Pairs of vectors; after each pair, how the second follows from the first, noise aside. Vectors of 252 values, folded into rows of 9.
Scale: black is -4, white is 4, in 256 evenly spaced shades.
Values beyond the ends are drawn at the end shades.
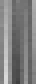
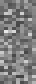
shuffled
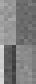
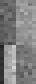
negated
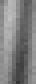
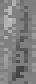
partly zeroed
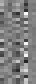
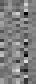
negated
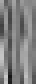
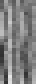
negated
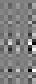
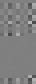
partly zeroed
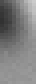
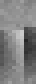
wrapped around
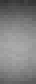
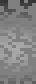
partly zeroed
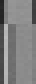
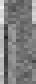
negated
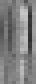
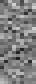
shuffled
